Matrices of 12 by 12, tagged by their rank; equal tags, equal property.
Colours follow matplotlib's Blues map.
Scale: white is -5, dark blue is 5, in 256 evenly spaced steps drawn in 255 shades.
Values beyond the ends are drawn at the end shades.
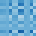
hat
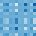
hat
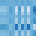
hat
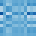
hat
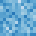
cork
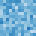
cork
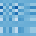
hat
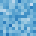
cork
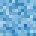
cork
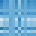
hat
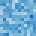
cork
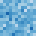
cork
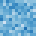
cork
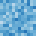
cork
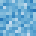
cork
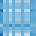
hat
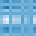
hat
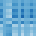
hat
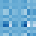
hat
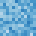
cork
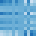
hat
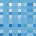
hat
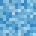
cork
